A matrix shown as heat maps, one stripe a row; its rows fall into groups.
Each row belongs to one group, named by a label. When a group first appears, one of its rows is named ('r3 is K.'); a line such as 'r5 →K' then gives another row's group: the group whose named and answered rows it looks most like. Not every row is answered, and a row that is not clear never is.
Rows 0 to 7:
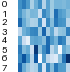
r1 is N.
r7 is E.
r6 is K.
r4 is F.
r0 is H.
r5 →K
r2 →E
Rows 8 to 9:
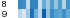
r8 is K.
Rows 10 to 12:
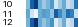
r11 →F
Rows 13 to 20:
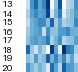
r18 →N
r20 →N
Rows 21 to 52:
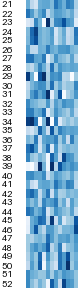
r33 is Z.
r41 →F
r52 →N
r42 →H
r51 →E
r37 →H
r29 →K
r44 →Z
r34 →H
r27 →Z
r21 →F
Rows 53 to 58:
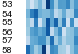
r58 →K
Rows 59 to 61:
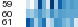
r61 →Z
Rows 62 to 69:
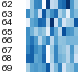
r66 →H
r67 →Z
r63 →K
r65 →N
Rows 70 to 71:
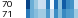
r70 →E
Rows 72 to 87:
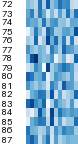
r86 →E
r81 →N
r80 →Z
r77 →N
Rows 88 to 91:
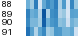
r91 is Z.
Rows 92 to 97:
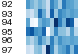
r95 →Z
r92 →N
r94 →F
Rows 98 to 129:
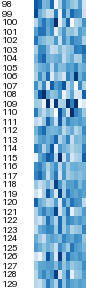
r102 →E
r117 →H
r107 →K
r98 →Z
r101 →Z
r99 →E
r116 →H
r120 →E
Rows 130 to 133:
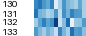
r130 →Z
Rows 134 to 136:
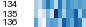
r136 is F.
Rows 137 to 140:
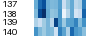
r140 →N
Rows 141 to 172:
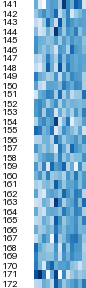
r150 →F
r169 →E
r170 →K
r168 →E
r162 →F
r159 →K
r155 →Z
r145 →E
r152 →H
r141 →F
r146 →N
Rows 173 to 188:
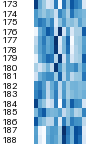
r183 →H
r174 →N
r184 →E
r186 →E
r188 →F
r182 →H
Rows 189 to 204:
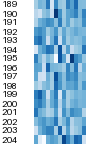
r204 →F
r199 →H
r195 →N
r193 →H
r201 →E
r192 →H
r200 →H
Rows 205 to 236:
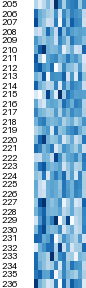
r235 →Z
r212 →Z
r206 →E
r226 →F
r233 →K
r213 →K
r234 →E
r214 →E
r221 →Z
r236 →E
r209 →N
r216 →F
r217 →E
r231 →Z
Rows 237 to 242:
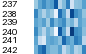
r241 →F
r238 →N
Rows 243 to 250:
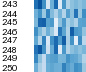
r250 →F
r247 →K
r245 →Z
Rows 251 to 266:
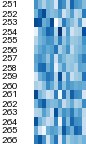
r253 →Z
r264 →E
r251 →N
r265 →F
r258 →Z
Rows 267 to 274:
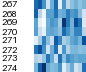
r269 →F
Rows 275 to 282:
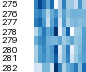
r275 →Z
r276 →H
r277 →H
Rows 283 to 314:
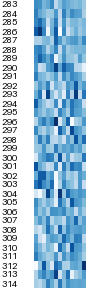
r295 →N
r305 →N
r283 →Z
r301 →E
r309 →F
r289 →Z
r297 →N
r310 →N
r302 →Z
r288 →H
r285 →H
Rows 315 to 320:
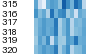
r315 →F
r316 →K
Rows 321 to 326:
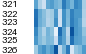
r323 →E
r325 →N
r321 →F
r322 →E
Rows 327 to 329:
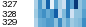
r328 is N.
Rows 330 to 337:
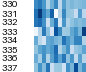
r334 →F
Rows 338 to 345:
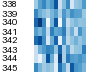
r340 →H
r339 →E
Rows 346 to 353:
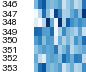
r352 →F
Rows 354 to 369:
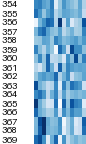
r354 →Z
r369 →H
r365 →E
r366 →E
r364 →H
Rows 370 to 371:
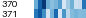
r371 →H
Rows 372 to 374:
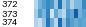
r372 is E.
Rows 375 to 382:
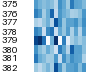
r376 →K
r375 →N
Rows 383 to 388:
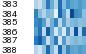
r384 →N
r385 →H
